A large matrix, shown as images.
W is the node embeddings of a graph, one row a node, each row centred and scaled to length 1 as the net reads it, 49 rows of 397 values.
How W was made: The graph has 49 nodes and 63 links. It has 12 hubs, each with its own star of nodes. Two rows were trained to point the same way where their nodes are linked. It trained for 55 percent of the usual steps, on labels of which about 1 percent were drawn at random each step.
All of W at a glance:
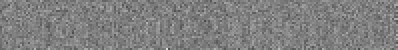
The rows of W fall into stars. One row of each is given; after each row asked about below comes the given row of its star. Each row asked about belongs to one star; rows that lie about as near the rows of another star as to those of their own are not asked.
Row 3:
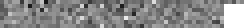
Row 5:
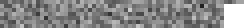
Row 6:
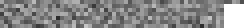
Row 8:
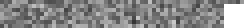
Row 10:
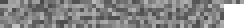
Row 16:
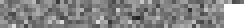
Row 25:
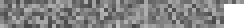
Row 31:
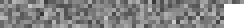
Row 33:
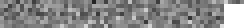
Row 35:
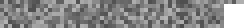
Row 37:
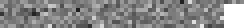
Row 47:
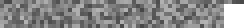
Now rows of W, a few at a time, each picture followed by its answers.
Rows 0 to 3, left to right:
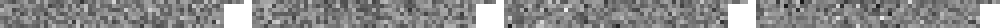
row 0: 8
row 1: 33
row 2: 35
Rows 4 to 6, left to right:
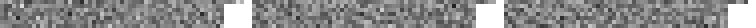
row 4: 25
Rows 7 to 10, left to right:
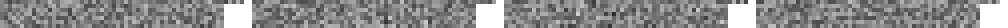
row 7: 6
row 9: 6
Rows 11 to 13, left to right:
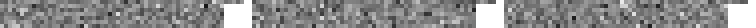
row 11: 10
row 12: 16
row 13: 47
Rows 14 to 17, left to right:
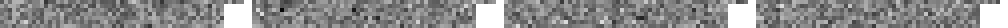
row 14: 3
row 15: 35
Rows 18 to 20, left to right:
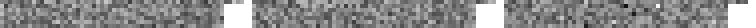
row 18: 5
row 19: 5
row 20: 47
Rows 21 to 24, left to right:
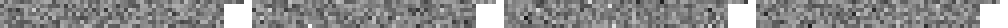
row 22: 31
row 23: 37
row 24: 31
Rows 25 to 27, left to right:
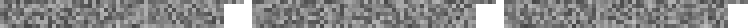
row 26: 8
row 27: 37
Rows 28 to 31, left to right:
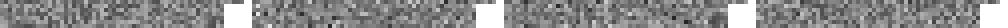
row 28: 33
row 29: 10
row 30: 33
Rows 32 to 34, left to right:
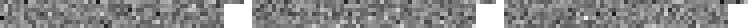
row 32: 16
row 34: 25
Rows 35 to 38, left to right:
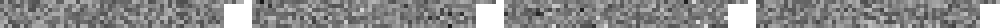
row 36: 25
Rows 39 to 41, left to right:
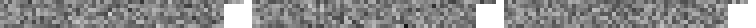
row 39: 3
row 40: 33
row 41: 3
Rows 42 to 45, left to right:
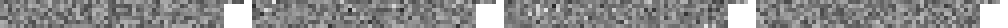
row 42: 16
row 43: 3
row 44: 37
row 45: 31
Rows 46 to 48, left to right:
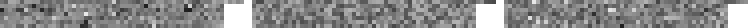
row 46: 10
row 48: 5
